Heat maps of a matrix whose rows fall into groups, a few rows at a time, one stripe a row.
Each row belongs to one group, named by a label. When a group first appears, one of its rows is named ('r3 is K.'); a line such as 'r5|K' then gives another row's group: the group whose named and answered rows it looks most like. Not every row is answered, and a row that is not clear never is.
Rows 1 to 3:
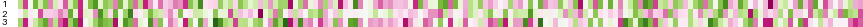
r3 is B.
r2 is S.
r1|B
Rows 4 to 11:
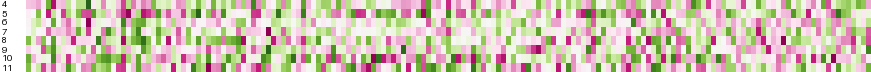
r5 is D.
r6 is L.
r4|S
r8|B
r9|L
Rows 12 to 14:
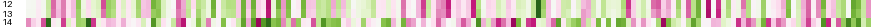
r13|S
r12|S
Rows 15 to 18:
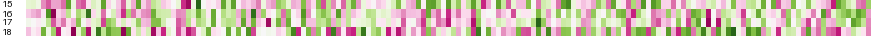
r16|S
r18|B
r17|S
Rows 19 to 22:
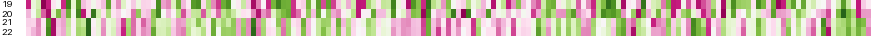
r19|D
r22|S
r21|S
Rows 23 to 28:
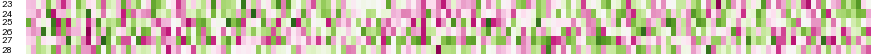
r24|S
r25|B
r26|B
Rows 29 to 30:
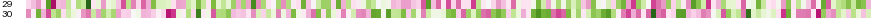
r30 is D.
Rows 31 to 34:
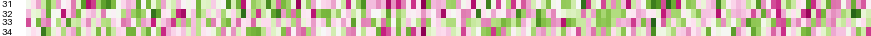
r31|B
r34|B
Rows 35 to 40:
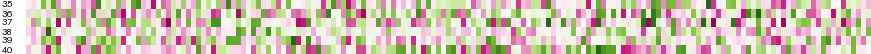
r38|L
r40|D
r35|B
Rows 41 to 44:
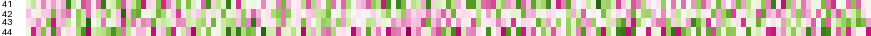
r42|S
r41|D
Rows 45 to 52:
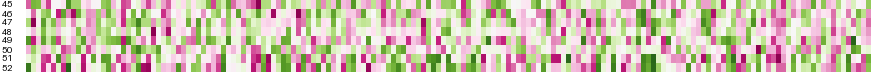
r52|D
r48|B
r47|B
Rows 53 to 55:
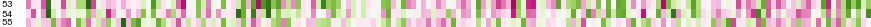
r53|L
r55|S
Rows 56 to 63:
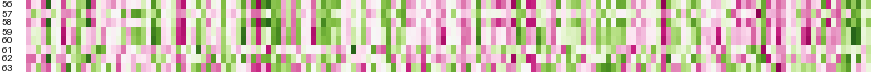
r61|D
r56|L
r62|S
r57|L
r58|L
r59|L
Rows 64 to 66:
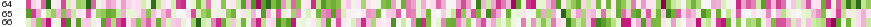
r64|L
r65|B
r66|D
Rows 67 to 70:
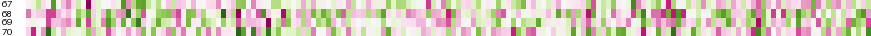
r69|S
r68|S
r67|L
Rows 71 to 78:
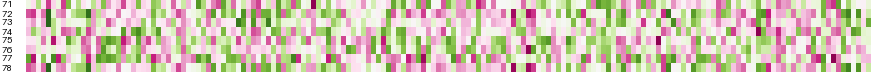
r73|L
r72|S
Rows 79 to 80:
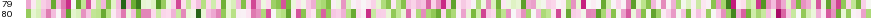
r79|S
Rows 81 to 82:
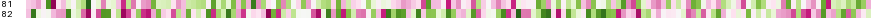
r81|S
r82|D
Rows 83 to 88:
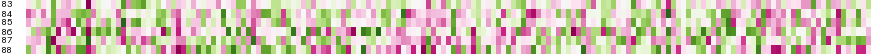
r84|S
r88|B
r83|L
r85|S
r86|B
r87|S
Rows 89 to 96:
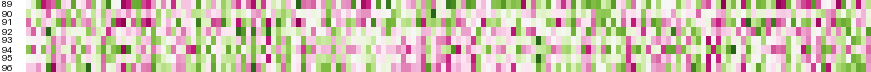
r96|S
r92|L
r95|S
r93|S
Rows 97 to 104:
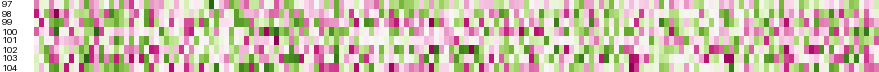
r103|D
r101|S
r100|L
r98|D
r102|D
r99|B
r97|D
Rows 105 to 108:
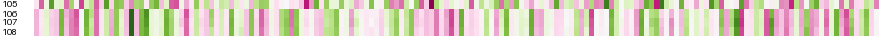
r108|S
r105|B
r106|S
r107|S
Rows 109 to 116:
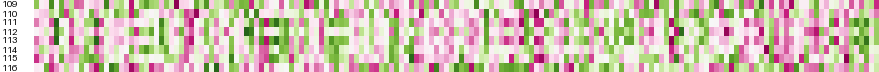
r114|L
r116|D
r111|L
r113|L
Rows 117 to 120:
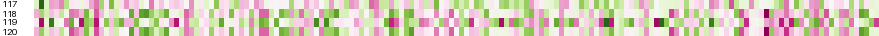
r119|B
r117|D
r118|L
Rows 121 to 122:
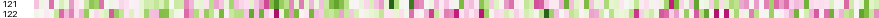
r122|S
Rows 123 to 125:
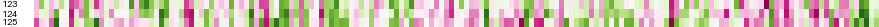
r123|L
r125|L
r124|L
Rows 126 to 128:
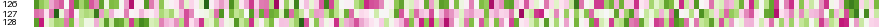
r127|S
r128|B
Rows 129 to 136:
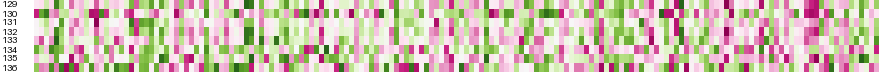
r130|D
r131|L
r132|L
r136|B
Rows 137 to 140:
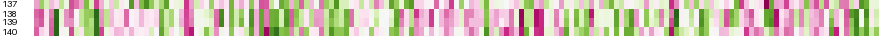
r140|L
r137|L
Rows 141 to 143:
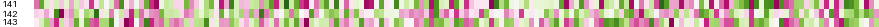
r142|S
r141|D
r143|D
